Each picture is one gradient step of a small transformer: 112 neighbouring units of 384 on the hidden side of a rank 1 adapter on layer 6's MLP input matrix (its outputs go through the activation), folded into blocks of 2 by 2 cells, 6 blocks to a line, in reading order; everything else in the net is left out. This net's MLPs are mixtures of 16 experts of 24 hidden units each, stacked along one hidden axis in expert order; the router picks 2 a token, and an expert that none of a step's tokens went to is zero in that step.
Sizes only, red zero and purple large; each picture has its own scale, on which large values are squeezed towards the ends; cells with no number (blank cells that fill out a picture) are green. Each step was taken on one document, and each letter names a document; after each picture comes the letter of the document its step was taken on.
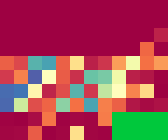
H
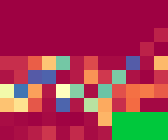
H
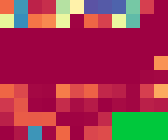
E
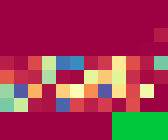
H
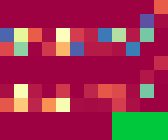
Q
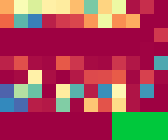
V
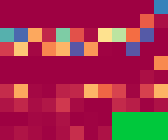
Q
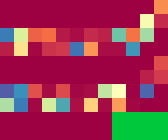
Q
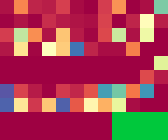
Q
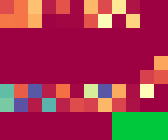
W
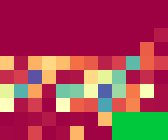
H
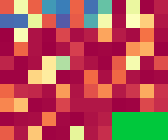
E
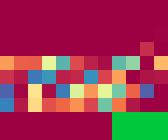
H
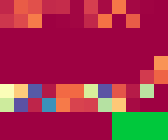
W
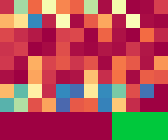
V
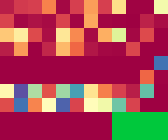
V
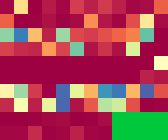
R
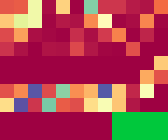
W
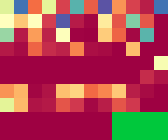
E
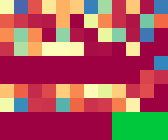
E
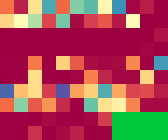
V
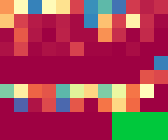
E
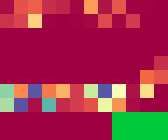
W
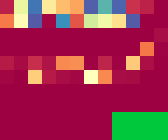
V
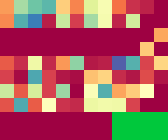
V
